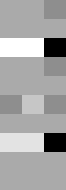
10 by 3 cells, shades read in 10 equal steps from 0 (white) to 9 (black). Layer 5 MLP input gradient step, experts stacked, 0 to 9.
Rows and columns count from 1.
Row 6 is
4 2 4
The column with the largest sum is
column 3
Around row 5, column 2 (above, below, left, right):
3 2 3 3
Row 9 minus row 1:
0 0 -1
